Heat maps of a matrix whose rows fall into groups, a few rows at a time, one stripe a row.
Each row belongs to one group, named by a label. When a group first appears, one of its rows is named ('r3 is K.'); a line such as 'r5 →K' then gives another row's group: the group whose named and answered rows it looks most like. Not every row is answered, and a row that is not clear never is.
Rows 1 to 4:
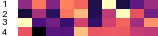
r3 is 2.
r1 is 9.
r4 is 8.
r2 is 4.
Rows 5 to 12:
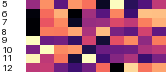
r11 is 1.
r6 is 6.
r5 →9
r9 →2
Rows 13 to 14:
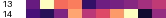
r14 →4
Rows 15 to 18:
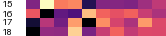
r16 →8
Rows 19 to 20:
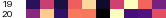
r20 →9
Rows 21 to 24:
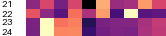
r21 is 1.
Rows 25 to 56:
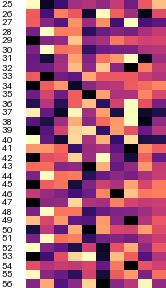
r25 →2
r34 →6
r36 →4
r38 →4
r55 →2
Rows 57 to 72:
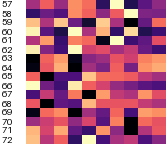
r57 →9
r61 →9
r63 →6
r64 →6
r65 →8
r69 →6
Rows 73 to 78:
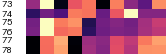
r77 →6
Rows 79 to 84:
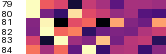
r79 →1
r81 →9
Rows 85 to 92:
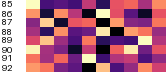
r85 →2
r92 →1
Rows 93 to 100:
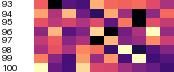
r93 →8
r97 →1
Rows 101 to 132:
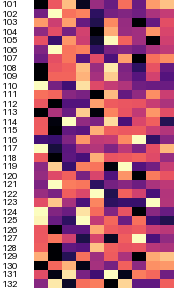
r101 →6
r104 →1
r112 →8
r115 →8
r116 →4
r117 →2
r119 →9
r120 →6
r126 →8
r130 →6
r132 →9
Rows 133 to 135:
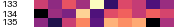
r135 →4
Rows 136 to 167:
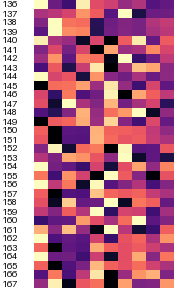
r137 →9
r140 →2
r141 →1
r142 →9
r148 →4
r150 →8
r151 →8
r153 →9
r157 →8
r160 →4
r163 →8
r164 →2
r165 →8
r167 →9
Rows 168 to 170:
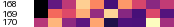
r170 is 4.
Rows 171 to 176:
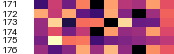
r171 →1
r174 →1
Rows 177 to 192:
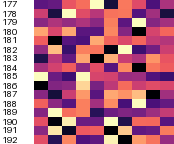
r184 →6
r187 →4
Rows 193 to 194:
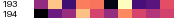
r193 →9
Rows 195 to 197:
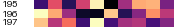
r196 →1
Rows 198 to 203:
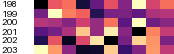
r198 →6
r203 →1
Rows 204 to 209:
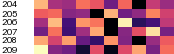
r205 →1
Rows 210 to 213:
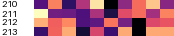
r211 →2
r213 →6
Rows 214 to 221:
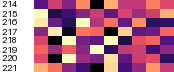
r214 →1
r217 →9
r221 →1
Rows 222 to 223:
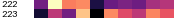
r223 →1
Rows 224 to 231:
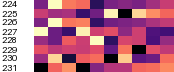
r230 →9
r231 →6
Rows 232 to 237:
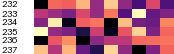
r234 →9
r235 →2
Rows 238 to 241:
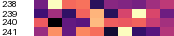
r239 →4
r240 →8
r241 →9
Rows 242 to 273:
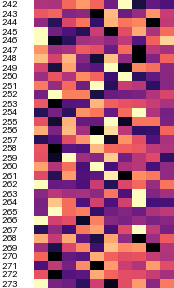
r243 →1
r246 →2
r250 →9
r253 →8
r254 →4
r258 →8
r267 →4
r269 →4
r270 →8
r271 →1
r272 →8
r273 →2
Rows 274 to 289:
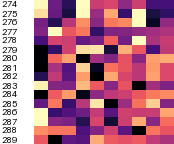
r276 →4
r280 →6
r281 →1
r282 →1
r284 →6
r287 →2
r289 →8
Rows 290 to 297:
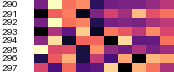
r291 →6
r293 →1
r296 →6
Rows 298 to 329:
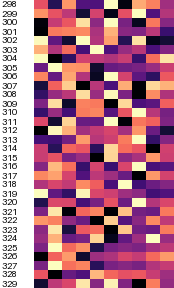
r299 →2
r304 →2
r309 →9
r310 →4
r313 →4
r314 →4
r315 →1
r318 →9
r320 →6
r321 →9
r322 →1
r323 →9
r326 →6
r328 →8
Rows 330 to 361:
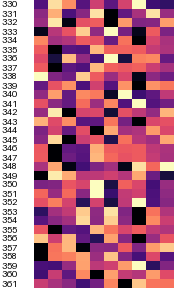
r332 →9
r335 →8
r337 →8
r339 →6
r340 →9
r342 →9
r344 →1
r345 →9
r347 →8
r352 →2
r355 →8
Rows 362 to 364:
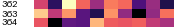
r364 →8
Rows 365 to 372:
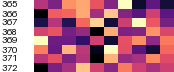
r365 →9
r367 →4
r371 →1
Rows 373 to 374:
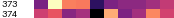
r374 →1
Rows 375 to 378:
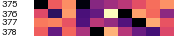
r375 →6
